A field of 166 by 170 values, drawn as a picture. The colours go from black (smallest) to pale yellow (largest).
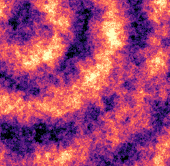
Rings spread out from the top left. The bottom left is the ninth with the lowest average. No overall slope runs across the table. The halves do not mirror each other.
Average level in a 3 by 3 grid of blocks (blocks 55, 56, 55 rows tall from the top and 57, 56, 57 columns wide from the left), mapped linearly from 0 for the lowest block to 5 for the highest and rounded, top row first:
3 3 3 / 4 5 3 / 0 2 2
